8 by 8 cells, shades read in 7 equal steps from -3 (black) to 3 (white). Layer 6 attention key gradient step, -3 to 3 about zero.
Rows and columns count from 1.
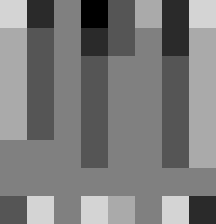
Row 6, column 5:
0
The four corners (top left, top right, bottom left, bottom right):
2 2 -1 -2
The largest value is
2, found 5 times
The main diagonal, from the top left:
2 -1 0 -1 0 0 0 -2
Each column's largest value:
2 2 0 2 1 1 2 2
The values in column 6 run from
0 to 1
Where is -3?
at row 1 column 4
